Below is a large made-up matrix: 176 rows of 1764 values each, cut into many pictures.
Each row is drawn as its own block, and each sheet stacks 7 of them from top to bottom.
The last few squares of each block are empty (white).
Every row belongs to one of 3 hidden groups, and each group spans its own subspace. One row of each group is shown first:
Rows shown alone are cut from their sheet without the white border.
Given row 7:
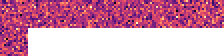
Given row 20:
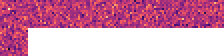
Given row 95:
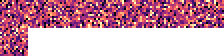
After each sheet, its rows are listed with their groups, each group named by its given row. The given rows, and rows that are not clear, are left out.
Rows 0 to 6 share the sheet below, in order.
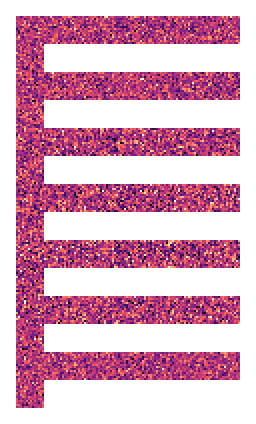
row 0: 95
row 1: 7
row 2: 20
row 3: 20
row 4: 95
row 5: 95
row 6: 95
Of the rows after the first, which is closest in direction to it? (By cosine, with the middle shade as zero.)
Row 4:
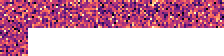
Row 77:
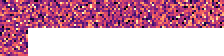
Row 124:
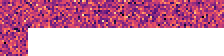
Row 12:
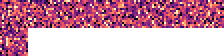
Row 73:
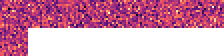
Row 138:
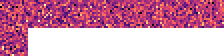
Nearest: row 124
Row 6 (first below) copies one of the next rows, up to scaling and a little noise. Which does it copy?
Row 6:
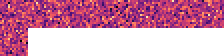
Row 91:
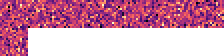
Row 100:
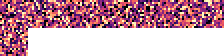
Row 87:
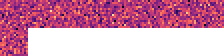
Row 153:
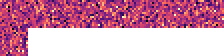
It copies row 100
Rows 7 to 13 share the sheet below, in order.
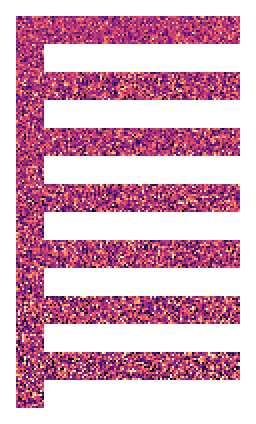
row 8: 20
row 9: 95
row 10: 20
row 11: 20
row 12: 95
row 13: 95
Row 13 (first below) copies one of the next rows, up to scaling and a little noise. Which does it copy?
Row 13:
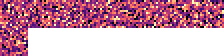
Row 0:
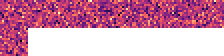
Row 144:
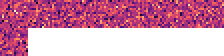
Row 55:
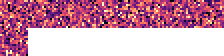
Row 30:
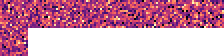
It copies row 30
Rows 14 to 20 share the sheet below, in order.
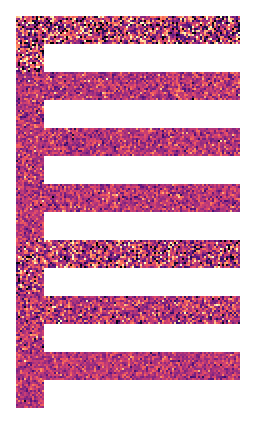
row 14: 7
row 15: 7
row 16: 20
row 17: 20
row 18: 20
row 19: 95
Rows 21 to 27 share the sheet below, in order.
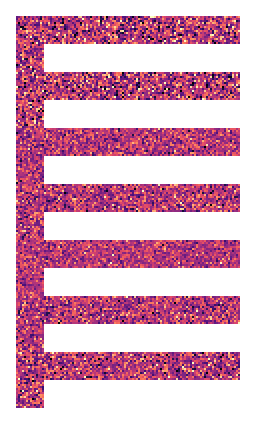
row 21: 20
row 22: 95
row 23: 20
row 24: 20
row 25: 95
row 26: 95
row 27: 7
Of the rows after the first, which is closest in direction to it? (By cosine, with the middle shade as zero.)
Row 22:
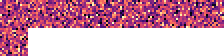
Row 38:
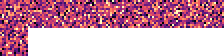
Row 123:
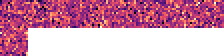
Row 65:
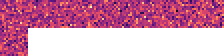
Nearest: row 65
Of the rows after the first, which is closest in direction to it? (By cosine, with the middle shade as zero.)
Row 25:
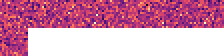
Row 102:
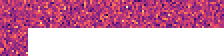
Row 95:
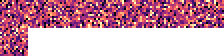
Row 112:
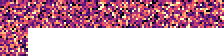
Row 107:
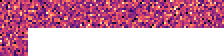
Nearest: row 102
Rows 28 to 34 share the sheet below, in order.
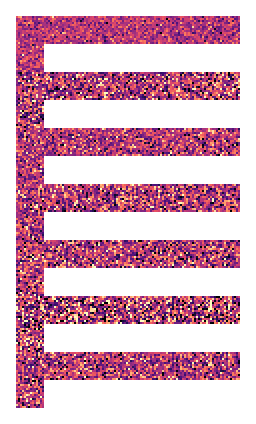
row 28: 7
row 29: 7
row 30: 95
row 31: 20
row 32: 20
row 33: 7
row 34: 7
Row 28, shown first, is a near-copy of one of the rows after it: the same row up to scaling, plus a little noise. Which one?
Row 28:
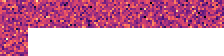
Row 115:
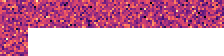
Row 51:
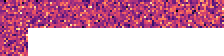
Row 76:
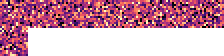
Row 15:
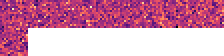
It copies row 115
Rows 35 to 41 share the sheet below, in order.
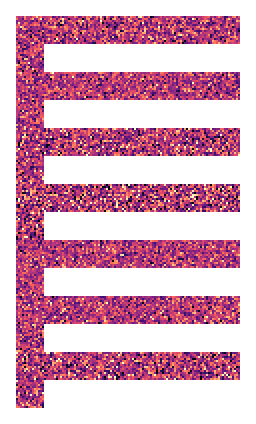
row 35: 20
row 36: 7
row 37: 95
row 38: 95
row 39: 20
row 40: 7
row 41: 95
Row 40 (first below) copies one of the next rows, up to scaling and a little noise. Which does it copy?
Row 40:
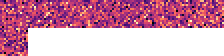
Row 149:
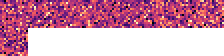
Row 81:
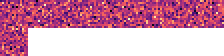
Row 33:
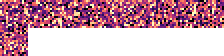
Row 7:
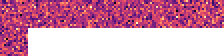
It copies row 149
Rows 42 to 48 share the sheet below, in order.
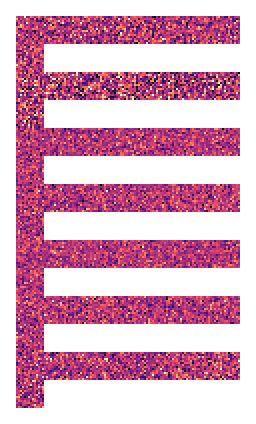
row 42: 20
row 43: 20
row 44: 95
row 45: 7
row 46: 20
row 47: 95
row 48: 7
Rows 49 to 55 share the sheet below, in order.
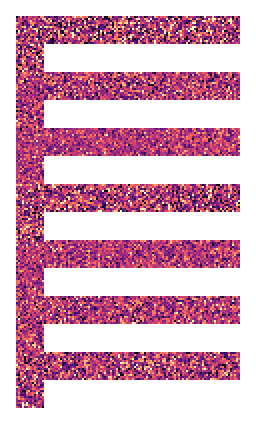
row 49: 95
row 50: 20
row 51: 7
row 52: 7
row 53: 95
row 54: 95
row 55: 95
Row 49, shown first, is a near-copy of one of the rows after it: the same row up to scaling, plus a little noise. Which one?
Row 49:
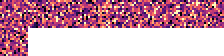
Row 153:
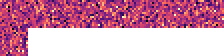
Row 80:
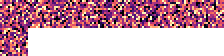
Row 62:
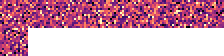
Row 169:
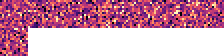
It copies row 169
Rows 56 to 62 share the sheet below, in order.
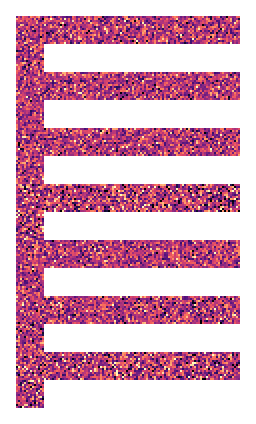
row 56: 20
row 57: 95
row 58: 95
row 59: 7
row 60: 7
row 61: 95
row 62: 95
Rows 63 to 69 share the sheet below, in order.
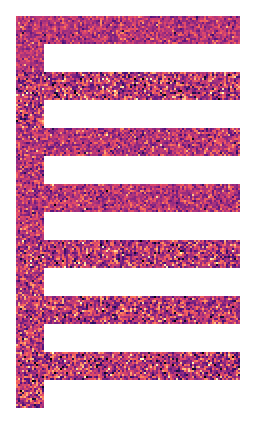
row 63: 20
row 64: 20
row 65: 7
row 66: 7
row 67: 20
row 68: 20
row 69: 7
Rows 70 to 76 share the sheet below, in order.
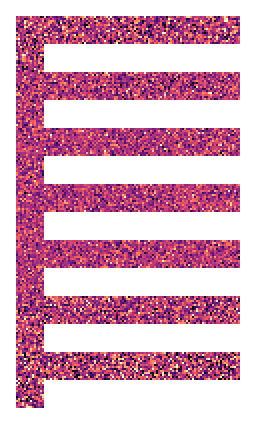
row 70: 95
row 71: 95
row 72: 7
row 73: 20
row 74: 95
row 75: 95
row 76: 7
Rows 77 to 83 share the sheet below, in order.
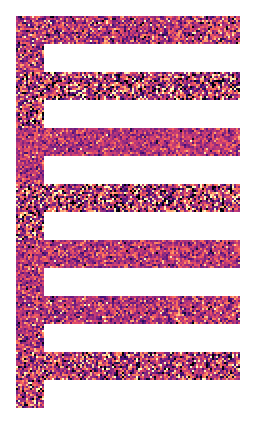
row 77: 7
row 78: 95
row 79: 7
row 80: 95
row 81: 7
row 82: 7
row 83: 95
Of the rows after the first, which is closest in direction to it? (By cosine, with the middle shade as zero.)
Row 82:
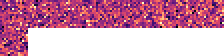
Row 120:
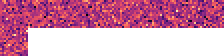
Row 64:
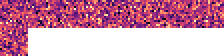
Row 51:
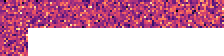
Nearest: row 51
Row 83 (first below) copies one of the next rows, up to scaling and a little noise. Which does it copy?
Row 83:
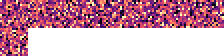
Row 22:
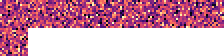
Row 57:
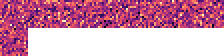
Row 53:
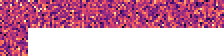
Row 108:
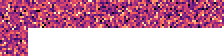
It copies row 22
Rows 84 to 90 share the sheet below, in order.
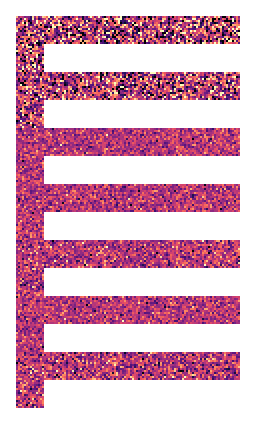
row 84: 95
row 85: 20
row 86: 7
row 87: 95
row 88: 7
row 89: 95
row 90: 20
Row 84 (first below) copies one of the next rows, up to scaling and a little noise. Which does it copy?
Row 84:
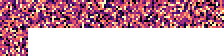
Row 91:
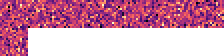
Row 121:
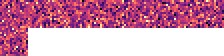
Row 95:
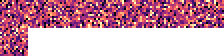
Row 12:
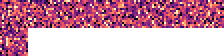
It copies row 91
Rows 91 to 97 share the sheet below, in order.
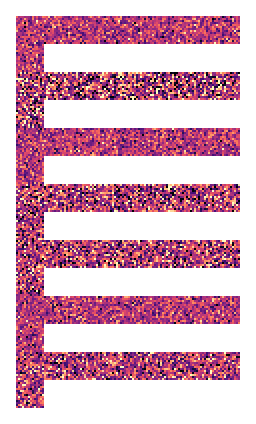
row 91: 95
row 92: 20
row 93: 20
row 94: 95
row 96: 95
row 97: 20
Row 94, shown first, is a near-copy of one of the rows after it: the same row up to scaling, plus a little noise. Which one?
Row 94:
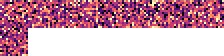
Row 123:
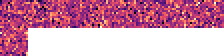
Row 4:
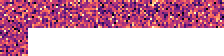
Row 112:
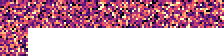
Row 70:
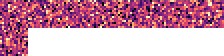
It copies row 4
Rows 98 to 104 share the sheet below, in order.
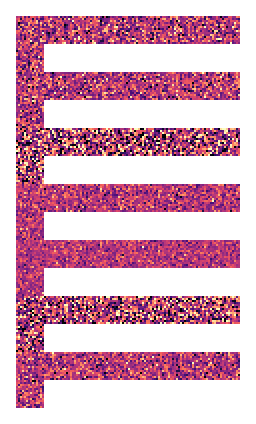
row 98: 20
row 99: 7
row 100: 95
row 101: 20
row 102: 20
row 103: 20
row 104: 7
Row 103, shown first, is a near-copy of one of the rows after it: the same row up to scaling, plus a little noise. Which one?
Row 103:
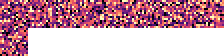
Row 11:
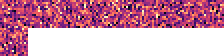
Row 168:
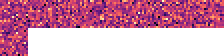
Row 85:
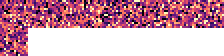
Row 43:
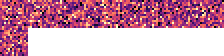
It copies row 168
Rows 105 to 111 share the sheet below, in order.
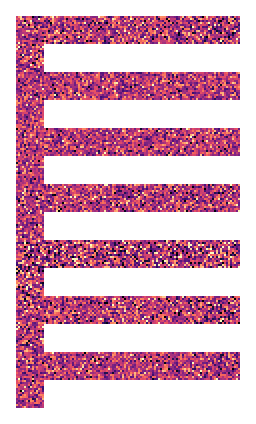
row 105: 7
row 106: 20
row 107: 95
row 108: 95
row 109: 7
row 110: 7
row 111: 7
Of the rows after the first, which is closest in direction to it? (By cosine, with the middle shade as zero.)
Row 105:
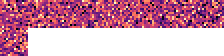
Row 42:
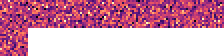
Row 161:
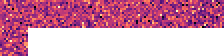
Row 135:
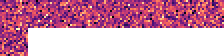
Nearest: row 161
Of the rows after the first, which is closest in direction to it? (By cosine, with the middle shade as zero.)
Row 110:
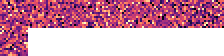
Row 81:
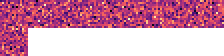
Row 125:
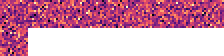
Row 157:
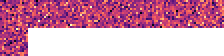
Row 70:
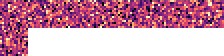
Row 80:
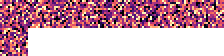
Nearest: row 81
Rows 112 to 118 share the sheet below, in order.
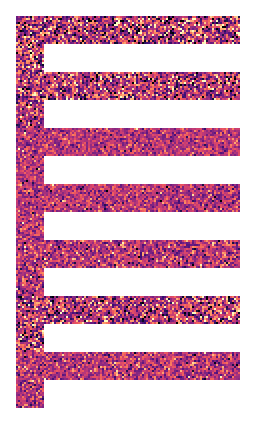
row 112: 95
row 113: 20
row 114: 95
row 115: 7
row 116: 95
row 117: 7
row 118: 95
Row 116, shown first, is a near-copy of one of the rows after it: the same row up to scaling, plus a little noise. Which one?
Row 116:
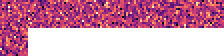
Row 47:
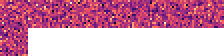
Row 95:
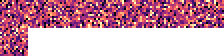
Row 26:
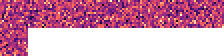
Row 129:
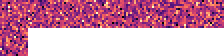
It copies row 129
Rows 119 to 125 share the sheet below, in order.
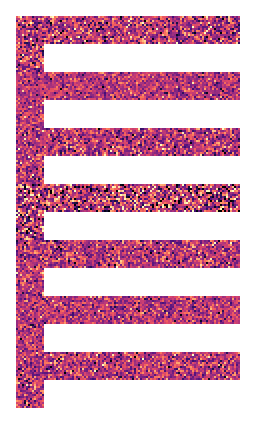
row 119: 7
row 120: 7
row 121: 95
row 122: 7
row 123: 95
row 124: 95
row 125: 20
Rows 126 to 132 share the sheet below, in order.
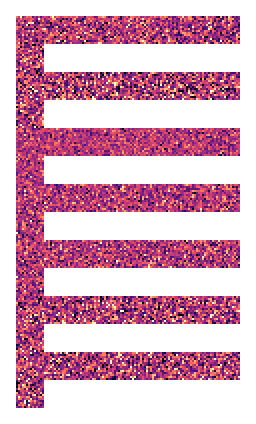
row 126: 7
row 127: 20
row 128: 7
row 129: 95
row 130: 95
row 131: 20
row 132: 20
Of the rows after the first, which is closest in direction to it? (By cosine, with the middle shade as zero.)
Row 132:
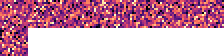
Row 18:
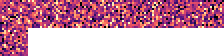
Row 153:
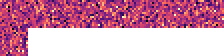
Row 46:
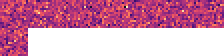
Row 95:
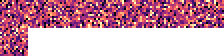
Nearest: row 18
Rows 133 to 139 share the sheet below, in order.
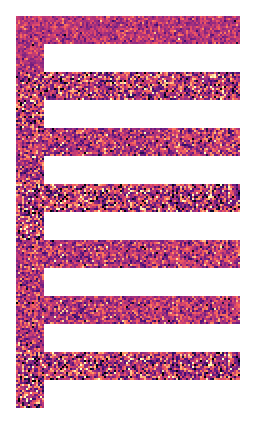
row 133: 20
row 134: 95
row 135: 7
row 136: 7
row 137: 7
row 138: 7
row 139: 7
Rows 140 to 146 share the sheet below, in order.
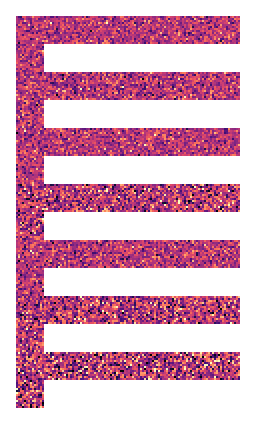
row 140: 7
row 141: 20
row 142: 95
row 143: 7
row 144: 95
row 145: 20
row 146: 95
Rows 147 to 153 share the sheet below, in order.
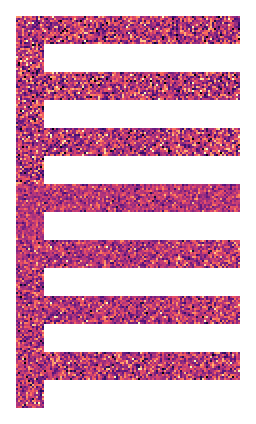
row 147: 7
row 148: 7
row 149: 7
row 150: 95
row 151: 7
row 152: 7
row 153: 95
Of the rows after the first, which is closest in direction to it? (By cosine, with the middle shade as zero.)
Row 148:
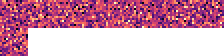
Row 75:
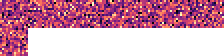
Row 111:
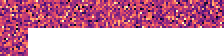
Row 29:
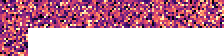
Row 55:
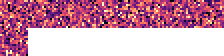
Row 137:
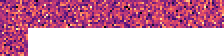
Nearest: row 111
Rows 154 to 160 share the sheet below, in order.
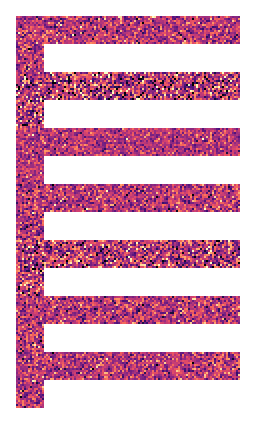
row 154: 20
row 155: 95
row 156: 7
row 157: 7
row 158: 7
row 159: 95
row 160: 7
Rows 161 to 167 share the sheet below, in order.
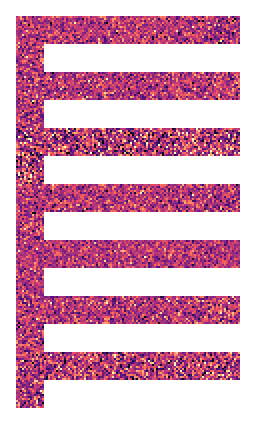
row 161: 7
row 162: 7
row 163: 20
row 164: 7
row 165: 95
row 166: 7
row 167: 20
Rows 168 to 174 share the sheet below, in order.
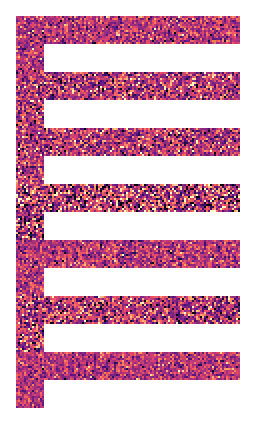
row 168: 20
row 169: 95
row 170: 95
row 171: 95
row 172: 20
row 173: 7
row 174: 20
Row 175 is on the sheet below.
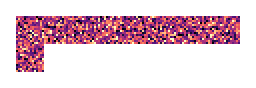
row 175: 20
